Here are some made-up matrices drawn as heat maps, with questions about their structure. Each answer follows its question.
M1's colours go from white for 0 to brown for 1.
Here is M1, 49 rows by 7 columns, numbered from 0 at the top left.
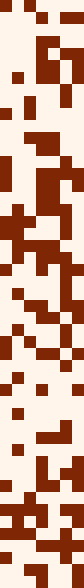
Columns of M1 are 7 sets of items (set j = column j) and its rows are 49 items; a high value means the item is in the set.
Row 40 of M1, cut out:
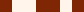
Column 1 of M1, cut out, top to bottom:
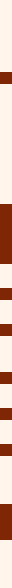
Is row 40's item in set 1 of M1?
no
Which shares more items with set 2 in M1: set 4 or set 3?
set 3
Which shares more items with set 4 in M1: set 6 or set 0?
set 6
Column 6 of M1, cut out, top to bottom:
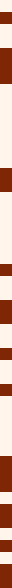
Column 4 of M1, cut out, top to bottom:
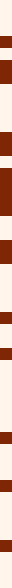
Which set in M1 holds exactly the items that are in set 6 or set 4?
3
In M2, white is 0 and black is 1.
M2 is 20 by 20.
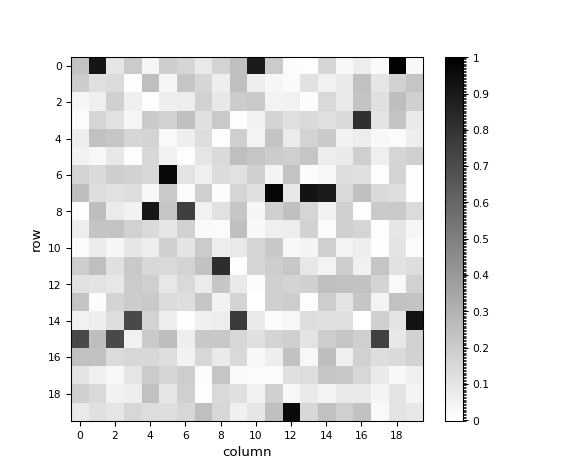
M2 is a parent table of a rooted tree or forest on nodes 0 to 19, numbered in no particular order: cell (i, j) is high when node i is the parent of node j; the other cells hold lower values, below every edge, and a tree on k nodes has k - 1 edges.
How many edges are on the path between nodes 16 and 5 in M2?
7
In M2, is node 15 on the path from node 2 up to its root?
yes
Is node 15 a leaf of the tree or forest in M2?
no
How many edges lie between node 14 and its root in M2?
1
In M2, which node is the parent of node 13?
7
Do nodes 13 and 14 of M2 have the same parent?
yes
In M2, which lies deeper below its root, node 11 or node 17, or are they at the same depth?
the same depth
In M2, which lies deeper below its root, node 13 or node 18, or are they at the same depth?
node 18
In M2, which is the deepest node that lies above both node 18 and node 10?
0
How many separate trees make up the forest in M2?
2
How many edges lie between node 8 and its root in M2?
2
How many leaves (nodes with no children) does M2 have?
11
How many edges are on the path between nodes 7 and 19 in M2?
2
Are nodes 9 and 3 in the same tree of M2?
yes
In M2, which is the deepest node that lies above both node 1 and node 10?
0
